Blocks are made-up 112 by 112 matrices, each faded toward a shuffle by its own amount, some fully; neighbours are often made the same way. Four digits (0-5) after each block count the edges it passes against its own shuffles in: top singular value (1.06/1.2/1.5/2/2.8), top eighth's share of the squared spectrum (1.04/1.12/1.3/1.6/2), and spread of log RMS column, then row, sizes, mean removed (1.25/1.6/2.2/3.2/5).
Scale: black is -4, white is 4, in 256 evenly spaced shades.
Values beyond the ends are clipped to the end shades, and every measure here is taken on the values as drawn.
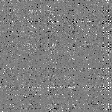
3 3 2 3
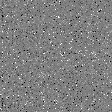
1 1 1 1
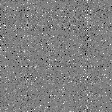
2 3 2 2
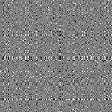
5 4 3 3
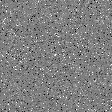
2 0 0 0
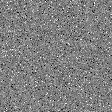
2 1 0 0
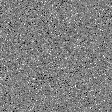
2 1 0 0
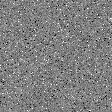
1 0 0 0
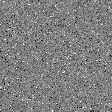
1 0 0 0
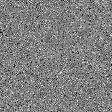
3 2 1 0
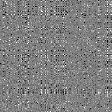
5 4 3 3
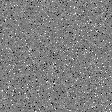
1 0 0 0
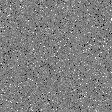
0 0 0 0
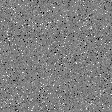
0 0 0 0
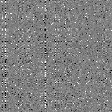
5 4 2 2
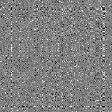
5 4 3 2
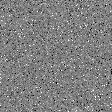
2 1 0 0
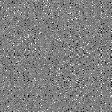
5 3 2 2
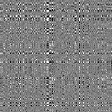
5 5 4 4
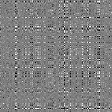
5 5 4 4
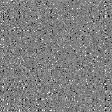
4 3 2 2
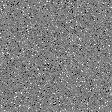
0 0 0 0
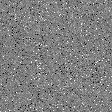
2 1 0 0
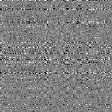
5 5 2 4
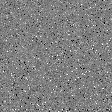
2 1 0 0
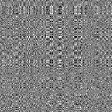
5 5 4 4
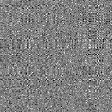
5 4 3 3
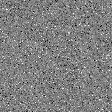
2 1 0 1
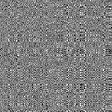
5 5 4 3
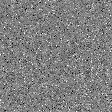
2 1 0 0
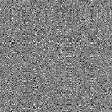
4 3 2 2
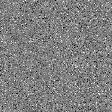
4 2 1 1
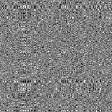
5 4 3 3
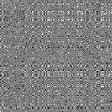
5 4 3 3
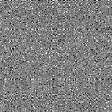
5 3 2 2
